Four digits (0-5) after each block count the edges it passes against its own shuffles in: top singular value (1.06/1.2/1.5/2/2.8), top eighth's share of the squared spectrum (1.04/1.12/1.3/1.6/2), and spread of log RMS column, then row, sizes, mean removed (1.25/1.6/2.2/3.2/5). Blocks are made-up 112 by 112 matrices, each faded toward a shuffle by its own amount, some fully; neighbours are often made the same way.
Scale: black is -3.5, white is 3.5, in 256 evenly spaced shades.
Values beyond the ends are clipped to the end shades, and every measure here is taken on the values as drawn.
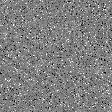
3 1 0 0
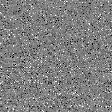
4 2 1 1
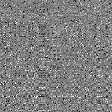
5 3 2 2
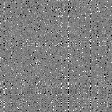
4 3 2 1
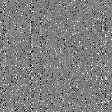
4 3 2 1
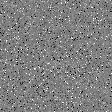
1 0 0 0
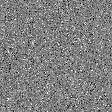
0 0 0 0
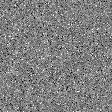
0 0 0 0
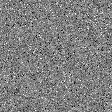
0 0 0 0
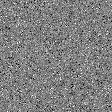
0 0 0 0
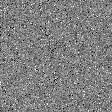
0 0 0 0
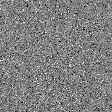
0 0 0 0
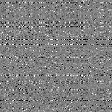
5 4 2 3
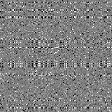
5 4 3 3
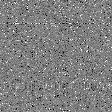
3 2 0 1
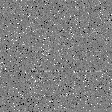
2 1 0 0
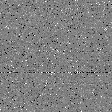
4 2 0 1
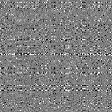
5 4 2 3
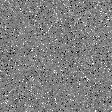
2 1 0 0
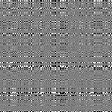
5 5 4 5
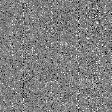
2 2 3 0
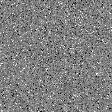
0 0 1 0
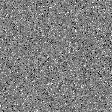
0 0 1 0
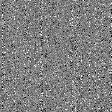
1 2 3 0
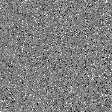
1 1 2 0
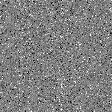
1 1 2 0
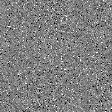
1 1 2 0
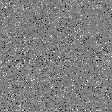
4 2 1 1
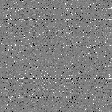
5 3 1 2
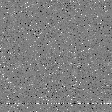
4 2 0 1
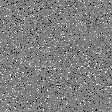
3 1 0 0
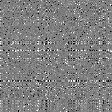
5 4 2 3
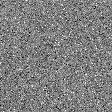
0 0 0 0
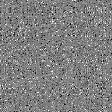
4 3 1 2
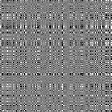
5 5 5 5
